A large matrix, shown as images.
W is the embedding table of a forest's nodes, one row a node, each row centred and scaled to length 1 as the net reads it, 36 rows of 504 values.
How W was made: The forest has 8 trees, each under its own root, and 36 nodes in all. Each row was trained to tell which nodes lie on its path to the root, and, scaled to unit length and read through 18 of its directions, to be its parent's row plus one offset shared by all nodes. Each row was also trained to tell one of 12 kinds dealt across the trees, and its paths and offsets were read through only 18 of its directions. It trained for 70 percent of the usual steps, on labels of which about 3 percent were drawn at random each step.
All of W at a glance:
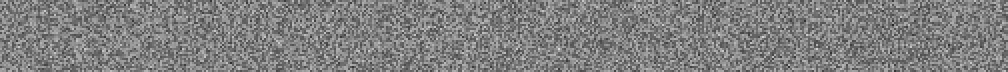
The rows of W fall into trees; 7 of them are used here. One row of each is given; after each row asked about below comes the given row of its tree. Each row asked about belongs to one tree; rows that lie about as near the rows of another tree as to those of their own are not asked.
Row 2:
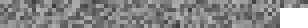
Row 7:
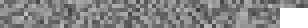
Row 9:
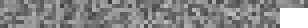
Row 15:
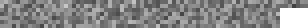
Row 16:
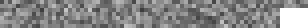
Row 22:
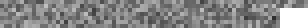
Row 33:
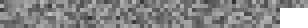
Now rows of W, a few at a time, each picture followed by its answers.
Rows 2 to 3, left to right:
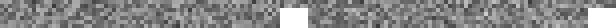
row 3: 2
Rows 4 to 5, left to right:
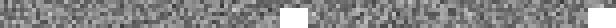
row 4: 15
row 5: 16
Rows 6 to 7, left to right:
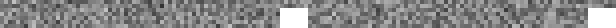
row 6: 33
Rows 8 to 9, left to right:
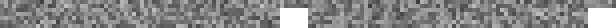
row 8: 22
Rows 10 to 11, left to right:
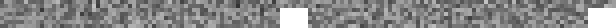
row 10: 9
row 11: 33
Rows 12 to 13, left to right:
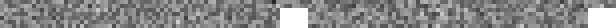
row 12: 7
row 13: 16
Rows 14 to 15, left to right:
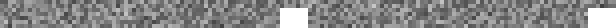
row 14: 33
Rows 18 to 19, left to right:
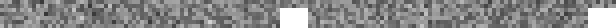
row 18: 9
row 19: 33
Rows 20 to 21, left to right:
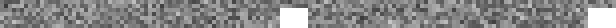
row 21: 22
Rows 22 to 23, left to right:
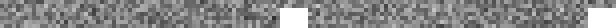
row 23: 22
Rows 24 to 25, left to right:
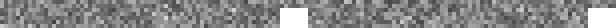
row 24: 15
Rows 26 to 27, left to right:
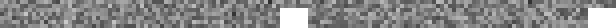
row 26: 16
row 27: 2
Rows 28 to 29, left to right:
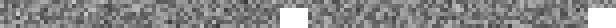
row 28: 16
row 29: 7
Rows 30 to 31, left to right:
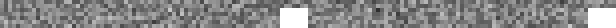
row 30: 15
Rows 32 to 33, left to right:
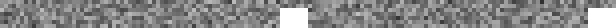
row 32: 2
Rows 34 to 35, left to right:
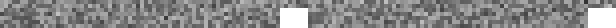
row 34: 2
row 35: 7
